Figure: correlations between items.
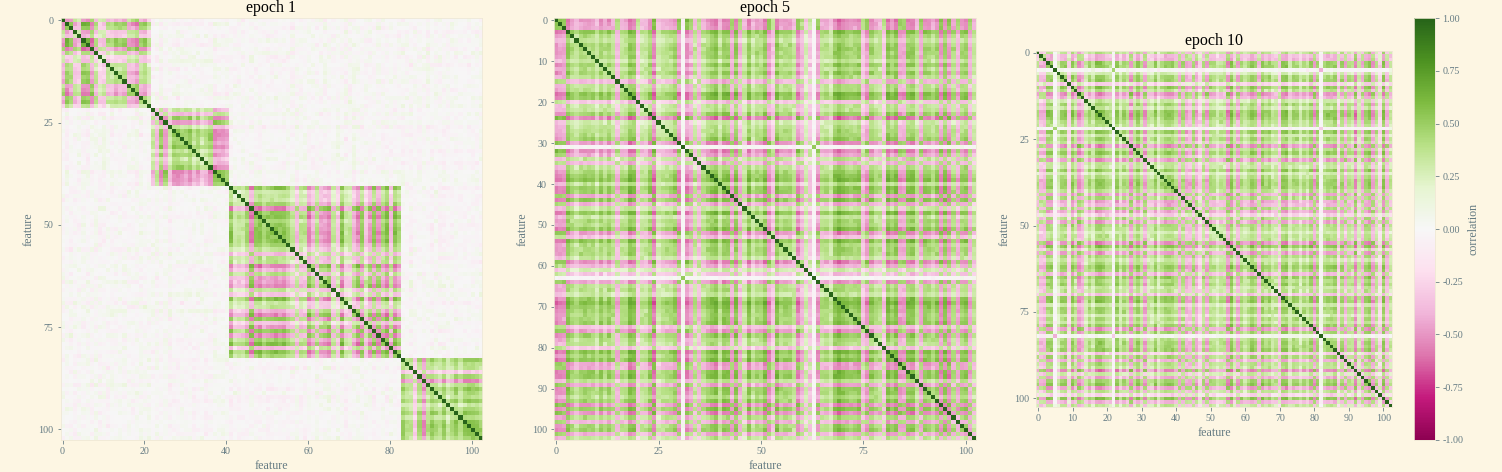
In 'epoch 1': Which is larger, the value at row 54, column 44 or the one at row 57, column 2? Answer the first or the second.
the first
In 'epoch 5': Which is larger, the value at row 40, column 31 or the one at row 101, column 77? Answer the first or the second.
the first
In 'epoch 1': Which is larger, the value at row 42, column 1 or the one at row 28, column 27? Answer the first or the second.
the second
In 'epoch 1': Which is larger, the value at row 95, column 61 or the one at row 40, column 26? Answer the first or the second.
the first
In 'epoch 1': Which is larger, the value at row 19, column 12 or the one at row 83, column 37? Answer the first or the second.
the first
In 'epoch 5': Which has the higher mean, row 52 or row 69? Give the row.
69
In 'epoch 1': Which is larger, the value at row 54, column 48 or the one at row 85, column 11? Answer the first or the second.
the first
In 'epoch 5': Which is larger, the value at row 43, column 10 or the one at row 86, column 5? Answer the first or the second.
the second
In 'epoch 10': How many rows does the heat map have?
103
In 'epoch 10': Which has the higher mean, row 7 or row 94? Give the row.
7
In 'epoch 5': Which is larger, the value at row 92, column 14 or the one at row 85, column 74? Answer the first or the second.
the first
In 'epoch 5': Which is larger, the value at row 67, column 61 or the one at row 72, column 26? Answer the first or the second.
the second
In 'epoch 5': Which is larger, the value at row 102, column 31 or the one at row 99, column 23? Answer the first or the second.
the second
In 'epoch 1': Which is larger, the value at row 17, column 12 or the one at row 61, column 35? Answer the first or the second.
the second
